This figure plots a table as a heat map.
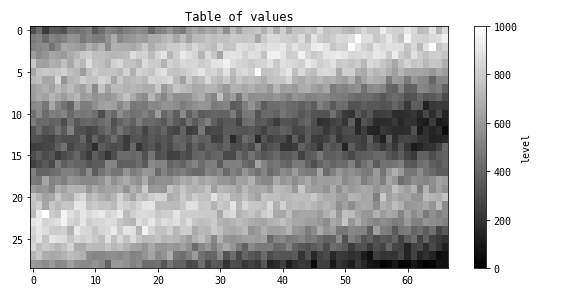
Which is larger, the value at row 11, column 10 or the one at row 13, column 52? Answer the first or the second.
the first
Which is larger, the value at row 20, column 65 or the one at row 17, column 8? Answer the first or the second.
the first
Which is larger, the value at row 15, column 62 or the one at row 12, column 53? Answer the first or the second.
the first
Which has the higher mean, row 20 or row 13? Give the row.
20
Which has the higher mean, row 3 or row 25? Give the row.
3
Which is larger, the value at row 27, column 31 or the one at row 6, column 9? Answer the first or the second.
the second
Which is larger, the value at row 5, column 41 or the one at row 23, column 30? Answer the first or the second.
the first
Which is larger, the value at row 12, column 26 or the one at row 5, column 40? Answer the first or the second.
the second
